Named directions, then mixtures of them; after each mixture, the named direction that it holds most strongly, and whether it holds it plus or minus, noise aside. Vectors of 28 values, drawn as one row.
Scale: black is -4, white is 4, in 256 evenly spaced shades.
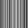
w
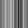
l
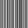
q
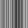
w, minus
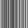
w, minus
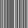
q, plus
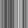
l, minus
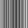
w, minus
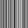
q, minus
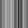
l, plus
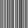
q, plus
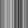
l, plus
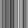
l, minus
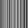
w, plus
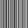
q, minus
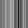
l, plus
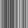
l, minus
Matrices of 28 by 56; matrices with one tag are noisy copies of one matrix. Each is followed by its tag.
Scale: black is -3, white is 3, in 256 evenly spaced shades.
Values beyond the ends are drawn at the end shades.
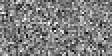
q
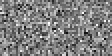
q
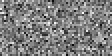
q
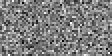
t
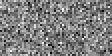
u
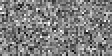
q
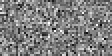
q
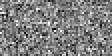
q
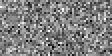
u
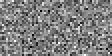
t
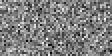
u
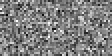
q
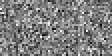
q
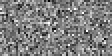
q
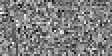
q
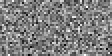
t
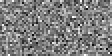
t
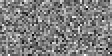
t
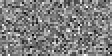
t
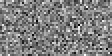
t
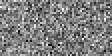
u
